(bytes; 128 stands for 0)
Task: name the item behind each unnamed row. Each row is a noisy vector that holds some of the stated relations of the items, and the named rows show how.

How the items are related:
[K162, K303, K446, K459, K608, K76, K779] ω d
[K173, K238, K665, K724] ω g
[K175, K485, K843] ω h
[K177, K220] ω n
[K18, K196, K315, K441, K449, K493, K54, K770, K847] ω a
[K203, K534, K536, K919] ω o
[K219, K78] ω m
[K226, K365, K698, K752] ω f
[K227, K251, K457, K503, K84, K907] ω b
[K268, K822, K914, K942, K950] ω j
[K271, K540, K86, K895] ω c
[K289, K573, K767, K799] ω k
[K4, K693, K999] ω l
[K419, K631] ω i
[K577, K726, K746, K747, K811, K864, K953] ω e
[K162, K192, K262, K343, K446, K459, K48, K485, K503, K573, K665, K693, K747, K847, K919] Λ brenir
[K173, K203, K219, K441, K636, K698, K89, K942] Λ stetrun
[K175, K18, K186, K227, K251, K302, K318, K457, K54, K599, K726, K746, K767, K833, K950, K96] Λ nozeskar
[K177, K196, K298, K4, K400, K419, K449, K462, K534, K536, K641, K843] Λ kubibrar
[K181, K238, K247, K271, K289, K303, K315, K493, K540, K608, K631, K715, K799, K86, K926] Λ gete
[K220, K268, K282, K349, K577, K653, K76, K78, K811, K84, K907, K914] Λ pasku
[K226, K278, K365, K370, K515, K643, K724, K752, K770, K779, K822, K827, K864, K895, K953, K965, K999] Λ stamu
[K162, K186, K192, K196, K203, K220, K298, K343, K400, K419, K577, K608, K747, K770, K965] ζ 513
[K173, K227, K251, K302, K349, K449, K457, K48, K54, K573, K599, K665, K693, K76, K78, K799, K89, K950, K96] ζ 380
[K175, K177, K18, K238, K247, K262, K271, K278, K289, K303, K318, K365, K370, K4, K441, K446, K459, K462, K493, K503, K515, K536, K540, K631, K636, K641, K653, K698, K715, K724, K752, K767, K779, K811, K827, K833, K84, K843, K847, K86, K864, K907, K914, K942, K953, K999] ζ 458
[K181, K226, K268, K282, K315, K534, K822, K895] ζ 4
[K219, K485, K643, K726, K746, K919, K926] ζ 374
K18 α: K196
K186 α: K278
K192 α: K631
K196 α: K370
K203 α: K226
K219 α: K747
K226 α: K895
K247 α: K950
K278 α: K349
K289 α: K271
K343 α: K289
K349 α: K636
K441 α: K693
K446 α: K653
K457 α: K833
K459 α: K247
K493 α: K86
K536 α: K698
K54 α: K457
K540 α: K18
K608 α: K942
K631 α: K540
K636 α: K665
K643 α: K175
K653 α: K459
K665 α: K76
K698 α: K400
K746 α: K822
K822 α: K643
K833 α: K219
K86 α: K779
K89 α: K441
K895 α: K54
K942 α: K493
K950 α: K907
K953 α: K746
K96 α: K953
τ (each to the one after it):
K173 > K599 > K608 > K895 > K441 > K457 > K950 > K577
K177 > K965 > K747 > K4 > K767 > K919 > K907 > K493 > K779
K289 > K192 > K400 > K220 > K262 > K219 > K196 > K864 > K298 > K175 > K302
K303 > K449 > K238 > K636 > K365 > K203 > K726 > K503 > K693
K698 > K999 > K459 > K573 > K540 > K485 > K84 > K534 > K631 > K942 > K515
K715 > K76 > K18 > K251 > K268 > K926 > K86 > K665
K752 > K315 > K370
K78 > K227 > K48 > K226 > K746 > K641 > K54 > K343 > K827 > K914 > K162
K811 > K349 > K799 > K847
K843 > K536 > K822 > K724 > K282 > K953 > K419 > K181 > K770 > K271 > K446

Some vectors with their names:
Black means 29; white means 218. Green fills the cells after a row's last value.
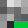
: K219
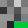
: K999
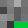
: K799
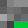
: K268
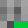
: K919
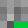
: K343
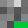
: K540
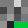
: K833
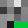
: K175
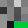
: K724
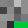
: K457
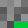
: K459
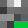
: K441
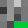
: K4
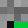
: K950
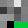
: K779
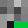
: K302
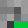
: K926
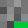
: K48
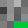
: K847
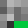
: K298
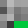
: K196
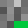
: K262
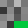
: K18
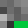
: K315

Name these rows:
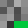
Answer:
K96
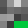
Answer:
K89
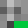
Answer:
K162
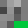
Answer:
K665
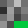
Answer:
K536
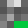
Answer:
K914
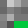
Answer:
K577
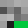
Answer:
K770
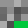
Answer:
K446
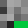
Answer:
K400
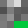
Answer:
K84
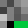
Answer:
K822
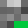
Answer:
K907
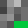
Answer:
K349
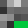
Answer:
K173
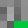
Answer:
K192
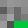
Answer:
K608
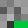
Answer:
K186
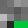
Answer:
K181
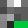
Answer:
K942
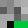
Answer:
K643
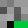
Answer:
K965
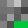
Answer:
K653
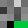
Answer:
K370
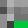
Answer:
K419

